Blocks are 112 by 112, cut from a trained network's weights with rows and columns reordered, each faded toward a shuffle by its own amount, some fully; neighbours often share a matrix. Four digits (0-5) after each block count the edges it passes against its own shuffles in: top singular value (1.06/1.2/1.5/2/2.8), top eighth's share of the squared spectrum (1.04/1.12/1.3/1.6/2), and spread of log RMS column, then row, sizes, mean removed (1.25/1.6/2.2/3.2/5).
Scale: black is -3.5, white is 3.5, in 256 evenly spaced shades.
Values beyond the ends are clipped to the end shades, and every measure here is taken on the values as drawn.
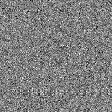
3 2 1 1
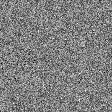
0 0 0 0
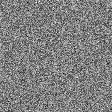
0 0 0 0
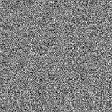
4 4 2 2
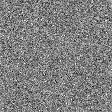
1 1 0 0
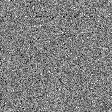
2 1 0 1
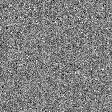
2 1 0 0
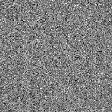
3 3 1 1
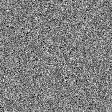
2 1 0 0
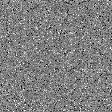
3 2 1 1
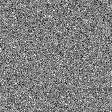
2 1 0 0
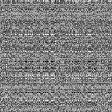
5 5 2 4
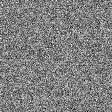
1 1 0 0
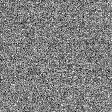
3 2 0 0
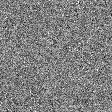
0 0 0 0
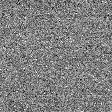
2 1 0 0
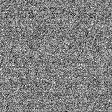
3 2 0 0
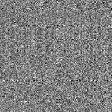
4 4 1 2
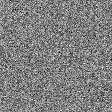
1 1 0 0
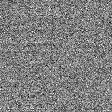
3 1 0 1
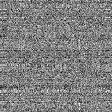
4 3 1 2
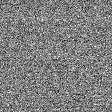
2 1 0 0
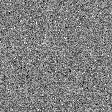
1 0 0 0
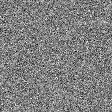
1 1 0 0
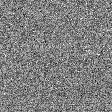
2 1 0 0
